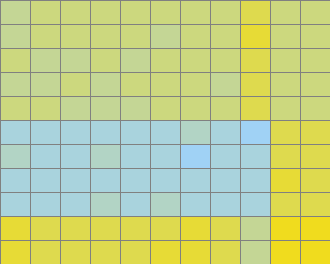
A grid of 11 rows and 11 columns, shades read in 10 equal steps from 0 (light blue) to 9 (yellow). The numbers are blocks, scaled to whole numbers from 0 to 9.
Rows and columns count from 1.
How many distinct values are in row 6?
4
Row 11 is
8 7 7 7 7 8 8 7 4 9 9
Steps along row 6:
same same same same same up down down up same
